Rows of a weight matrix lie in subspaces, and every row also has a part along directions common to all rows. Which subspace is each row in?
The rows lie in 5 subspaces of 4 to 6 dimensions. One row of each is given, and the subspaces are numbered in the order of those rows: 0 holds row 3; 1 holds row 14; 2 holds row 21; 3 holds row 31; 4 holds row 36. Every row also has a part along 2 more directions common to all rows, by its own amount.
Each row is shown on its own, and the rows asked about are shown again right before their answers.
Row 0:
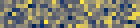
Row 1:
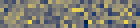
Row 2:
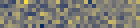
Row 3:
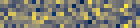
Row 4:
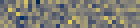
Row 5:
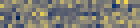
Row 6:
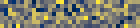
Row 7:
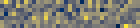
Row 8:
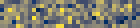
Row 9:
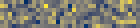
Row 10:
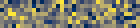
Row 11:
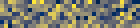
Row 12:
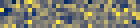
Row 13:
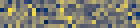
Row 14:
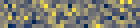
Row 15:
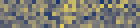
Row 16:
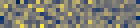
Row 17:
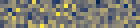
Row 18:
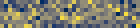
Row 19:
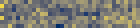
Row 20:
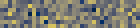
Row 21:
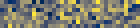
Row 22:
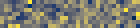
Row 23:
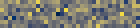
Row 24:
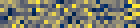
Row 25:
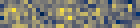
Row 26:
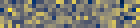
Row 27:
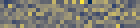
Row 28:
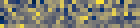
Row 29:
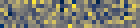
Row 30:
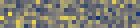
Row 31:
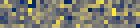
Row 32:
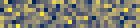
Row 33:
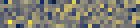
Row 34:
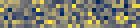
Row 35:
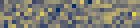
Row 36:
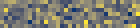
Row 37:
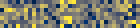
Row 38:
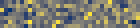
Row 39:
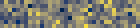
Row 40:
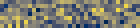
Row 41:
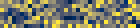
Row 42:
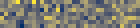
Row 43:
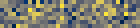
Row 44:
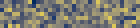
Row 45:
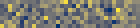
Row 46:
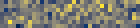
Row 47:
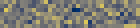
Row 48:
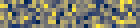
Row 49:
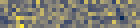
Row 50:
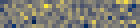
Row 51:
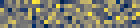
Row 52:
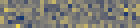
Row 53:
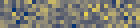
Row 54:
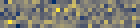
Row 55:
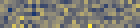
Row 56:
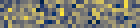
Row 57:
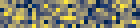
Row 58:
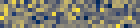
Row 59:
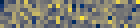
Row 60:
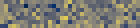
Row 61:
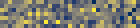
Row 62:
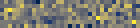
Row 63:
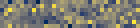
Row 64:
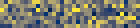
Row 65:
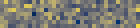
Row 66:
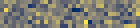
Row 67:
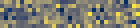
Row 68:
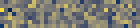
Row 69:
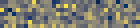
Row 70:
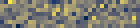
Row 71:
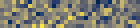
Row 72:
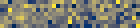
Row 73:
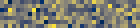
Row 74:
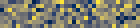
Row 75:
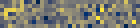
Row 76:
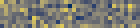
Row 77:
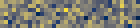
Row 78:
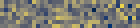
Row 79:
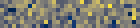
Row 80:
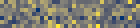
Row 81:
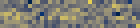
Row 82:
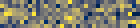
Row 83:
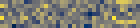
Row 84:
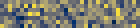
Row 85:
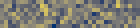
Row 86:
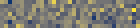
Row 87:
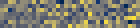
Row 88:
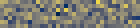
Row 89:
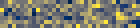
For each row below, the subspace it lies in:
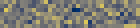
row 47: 4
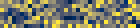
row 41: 1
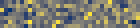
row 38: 4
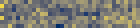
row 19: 1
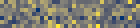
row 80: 1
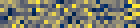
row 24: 3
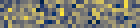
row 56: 0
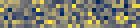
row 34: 0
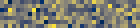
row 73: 0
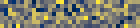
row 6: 0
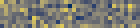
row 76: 1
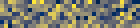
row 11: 2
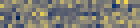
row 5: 1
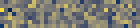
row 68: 4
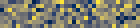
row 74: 1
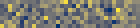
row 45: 3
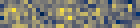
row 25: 1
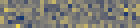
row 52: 2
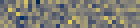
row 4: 3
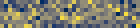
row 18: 1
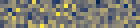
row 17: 4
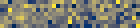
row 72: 2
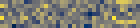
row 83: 1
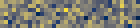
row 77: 4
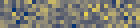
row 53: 0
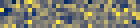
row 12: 4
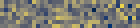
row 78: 0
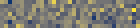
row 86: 2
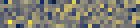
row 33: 2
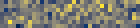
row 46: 2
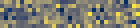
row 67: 0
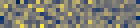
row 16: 3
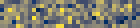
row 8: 1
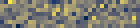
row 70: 2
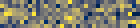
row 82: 3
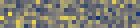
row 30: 0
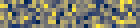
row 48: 1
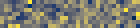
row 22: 2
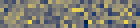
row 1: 4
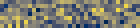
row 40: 3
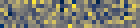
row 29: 3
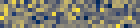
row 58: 0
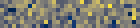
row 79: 2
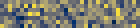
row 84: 3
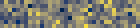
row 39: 3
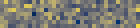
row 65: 2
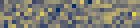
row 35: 2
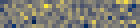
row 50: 1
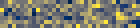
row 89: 3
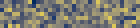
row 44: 2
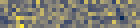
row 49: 3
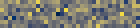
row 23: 4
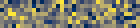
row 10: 3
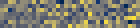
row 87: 4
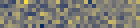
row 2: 3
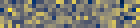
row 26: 2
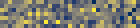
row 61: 0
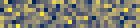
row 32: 2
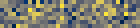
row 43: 3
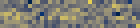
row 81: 1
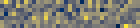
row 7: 0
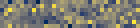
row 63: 0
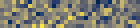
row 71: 4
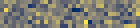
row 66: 4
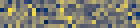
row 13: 0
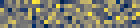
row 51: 1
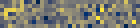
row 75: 0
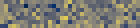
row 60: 2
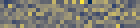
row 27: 0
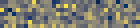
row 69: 4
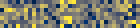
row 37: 2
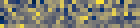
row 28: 3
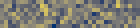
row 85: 0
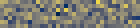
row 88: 4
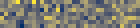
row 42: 3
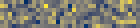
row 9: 1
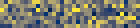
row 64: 4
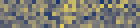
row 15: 2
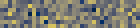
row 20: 0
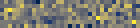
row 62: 0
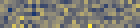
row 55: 3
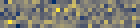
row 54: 2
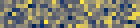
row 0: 4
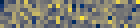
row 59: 1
